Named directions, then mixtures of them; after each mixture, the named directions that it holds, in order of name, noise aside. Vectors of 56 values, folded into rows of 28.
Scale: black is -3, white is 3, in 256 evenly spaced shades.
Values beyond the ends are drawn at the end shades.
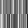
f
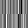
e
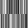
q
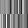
e, f, q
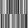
q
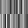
e, f, q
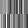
e, f, q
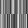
f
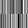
e, f, q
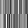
e, f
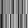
f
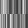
e, f, q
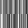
f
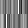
e, f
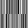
e, q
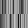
e, f, q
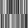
q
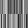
e, q
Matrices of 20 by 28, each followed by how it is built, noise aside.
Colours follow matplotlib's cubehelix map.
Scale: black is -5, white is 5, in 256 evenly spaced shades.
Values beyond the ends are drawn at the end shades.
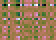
low rank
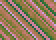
Toeplitz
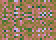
low rank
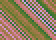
Toeplitz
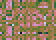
low rank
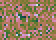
low rank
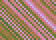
Toeplitz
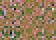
low rank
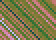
Toeplitz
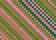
Toeplitz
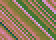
Toeplitz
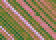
Toeplitz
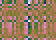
low rank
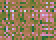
low rank
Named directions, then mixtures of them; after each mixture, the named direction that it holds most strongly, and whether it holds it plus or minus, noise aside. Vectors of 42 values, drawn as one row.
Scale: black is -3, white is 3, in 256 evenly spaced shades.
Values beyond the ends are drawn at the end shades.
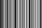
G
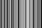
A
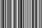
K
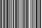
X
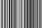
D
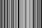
A, plus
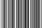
G, minus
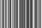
A, minus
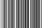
G, minus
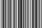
K, plus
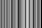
A, plus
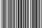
G, minus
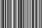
K, plus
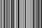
A, plus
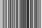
A, minus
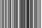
A, minus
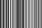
D, minus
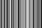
A, plus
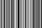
A, plus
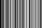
G, plus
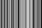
A, plus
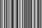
K, minus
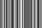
K, minus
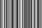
K, minus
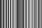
D, minus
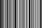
G, plus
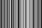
A, plus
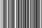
G, minus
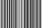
D, plus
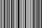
A, plus
